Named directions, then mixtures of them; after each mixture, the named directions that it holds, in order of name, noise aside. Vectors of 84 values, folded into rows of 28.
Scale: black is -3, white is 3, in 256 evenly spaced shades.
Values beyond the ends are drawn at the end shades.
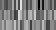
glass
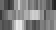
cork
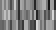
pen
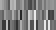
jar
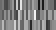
glass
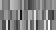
jar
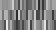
cork, glass, jar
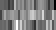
cork, pen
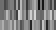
glass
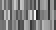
glass, jar, pen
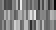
cork, glass, pen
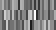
glass, jar, pen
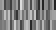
glass, pen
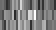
cork, glass, jar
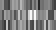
cork, glass, jar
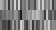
cork, glass, jar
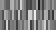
glass, jar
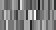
glass, jar, pen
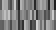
pen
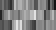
cork, pen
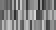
glass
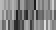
cork, jar, pen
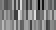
glass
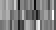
cork, pen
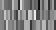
glass, jar, pen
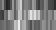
cork, glass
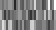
cork, jar, pen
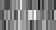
cork, glass, jar
